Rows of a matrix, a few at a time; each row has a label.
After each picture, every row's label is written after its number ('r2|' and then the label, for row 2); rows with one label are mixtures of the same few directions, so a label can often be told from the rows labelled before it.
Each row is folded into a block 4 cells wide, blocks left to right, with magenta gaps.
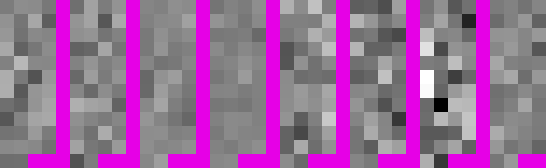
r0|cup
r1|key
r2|cup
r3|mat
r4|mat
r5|mat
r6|cup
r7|mat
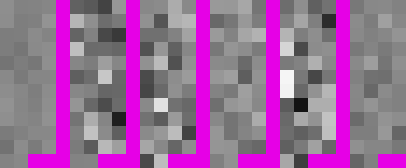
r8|mat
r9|mat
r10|cup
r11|mat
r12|cup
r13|cup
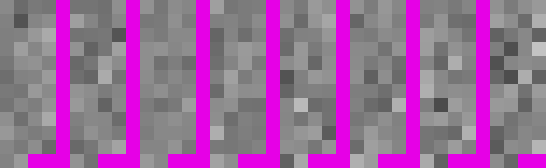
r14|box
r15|mat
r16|key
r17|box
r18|cup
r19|key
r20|cup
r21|mat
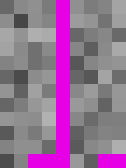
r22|box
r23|mat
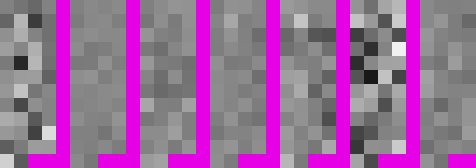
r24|cup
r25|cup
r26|key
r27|box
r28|box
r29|mat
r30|cup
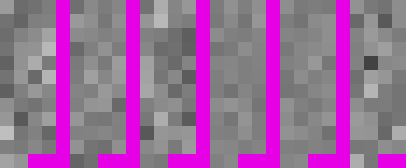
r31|box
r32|key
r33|box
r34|key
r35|box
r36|cup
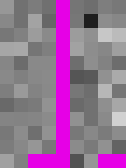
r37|key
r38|box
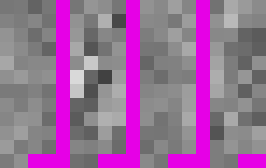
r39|mat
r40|cup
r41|mat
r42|box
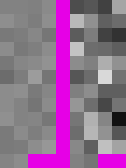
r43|mat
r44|mat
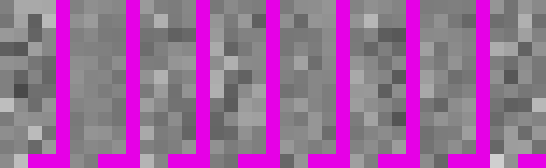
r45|key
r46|box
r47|box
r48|cup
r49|cup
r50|box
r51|cup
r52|key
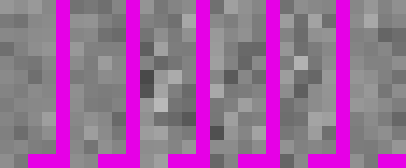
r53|mat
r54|mat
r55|cup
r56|box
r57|cup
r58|box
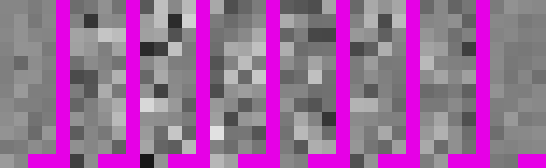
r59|cup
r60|box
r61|key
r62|box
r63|mat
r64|key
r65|mat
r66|box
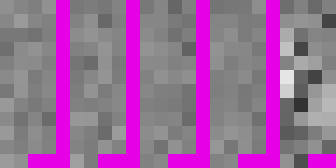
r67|box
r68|cup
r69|mat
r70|mat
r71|cup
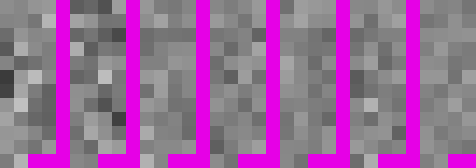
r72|cup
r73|mat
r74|box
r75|mat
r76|box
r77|cup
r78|mat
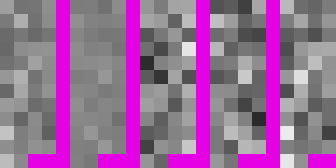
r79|box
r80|mat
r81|mat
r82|mat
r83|box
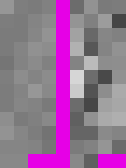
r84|box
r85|cup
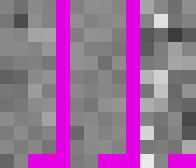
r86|box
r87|box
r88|box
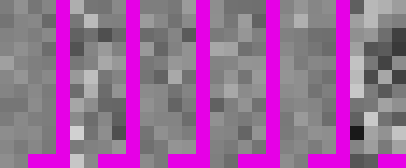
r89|mat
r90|box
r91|mat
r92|key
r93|box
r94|box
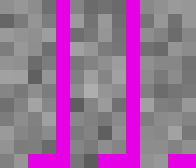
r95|mat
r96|key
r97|key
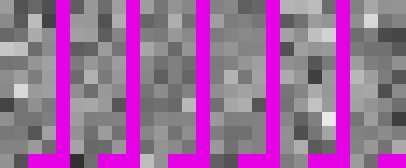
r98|key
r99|key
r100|key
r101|key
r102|mat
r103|box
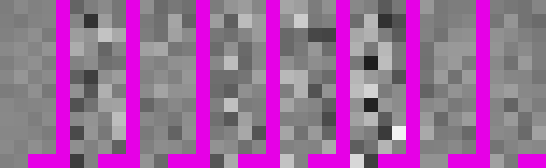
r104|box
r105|box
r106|key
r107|cup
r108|box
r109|cup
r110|box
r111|cup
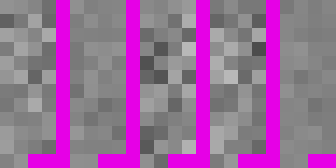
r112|mat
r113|box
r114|mat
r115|mat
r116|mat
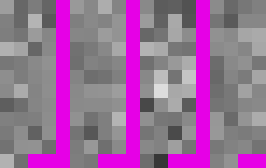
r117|key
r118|mat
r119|key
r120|box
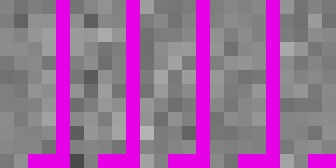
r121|box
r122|box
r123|box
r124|cup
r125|key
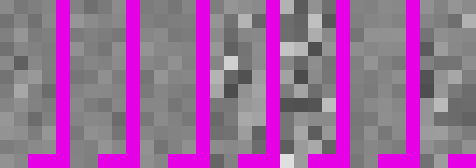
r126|cup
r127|mat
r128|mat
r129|cup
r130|key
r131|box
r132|cup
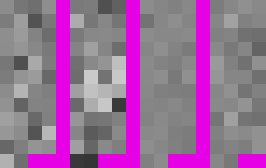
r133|cup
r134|key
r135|mat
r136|box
